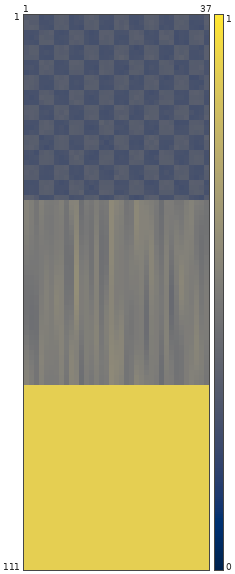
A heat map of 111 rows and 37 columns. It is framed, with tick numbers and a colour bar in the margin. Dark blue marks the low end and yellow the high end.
The table splits into 3 rows of 1 panel. Panel 1,1: low, checkered, faint in contrast. Panel 2,1: middling, streaked downward, faint in contrast. Panel 3,1: very high, flat.
